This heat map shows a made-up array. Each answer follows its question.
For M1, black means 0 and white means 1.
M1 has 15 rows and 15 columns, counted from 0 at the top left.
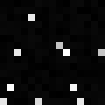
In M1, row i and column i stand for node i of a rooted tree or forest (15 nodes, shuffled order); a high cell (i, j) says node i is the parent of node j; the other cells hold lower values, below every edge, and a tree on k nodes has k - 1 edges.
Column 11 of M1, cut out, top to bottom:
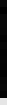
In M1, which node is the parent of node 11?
14
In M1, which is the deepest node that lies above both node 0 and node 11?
14
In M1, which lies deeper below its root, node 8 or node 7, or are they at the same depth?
node 8
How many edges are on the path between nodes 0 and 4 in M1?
4
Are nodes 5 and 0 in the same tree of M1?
yes
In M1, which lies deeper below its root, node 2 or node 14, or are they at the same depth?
the same depth
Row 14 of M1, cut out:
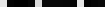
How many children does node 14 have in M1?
3
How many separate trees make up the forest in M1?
5
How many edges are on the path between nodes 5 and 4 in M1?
4
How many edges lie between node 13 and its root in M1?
0
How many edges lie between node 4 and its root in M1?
2
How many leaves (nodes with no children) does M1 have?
10
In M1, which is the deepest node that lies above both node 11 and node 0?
14
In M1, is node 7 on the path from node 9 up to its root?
yes
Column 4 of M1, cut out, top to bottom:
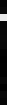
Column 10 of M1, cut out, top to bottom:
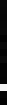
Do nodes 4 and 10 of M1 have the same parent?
no
